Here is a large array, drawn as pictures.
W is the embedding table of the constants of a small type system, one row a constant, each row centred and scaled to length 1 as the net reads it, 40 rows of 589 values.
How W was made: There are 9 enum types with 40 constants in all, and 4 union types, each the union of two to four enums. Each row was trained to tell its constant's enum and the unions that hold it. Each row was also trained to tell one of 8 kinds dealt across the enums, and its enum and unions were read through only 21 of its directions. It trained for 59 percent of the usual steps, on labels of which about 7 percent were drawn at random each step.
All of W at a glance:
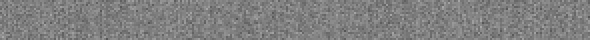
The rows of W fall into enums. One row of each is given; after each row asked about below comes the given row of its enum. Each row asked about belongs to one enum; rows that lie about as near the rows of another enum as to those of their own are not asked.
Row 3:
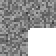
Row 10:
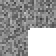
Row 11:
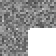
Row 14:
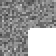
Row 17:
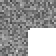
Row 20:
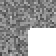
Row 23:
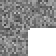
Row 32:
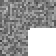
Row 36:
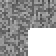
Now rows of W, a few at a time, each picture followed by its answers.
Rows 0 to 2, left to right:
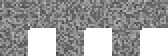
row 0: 20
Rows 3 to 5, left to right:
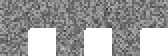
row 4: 3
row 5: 11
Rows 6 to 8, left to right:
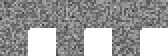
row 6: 20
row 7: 23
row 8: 32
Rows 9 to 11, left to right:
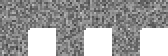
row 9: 32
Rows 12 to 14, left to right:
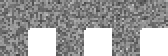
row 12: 36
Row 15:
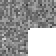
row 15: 14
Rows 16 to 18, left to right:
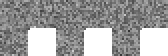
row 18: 36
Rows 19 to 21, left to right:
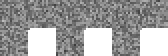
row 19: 14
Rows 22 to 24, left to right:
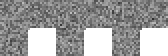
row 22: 23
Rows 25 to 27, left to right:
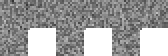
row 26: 23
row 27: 3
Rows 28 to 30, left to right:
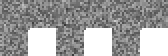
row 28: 36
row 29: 32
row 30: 36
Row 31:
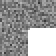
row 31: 20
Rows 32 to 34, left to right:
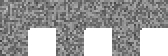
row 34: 10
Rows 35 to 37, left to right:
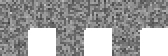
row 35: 10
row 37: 11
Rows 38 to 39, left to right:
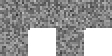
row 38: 17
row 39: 23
